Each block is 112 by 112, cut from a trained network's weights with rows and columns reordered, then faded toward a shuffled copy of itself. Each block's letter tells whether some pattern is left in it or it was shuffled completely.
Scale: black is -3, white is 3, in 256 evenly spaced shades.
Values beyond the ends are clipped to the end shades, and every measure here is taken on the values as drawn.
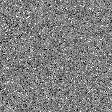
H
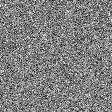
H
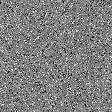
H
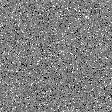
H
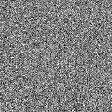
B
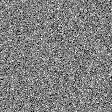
H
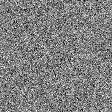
H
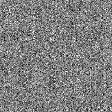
B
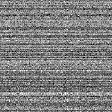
B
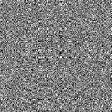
B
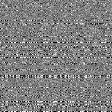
B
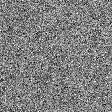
H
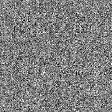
B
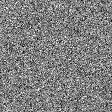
H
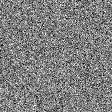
H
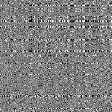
B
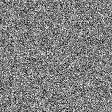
H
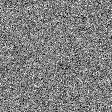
H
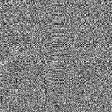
B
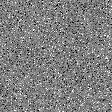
H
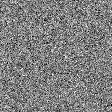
H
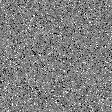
H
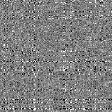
B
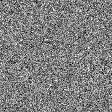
H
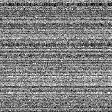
B
